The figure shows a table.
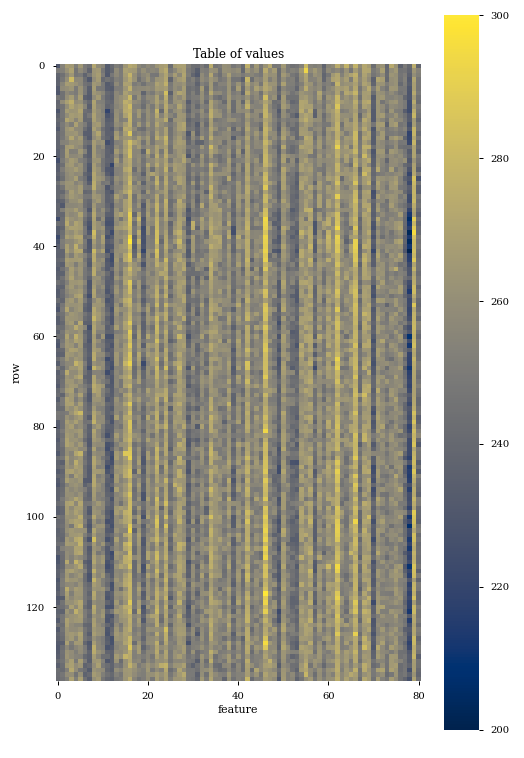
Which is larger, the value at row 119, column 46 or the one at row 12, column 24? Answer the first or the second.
the first
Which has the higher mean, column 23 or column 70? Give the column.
23
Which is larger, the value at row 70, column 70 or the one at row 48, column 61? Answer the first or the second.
the second
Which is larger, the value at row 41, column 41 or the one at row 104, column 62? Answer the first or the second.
the second
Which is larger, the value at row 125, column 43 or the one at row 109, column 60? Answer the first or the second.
the second
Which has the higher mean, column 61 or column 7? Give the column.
61
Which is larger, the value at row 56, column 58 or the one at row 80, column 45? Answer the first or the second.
the first
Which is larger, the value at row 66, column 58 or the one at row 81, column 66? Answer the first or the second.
the second
